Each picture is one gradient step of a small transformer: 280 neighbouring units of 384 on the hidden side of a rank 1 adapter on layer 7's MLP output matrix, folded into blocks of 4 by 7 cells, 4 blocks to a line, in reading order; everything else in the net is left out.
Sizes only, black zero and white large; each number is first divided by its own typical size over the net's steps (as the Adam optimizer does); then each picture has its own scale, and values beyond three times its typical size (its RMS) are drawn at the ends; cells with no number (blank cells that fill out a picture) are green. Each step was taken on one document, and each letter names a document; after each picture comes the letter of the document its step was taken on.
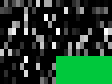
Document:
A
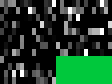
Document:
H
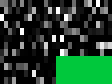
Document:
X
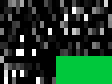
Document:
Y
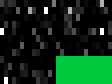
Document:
H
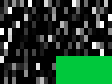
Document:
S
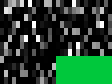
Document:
S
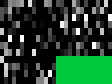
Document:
S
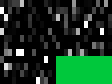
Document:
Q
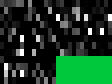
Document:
Y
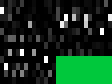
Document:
Y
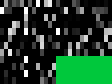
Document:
A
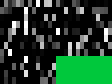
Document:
A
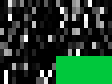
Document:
S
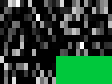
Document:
X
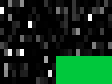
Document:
Y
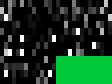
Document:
Q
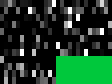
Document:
H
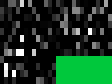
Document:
Y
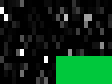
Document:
Q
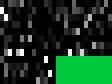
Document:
Q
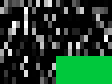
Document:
A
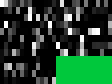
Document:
X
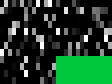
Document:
A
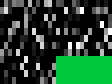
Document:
A
